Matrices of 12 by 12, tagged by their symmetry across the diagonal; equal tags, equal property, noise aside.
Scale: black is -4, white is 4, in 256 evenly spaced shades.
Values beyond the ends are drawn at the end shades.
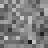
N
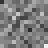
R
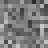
N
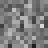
N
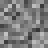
R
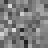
N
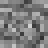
N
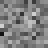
N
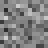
N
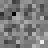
R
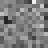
N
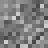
R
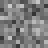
N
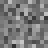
N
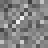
R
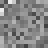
R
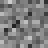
N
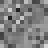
R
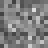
N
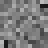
R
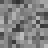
N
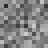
R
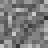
R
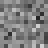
N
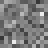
R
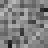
R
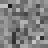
N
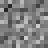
R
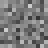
R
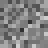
R
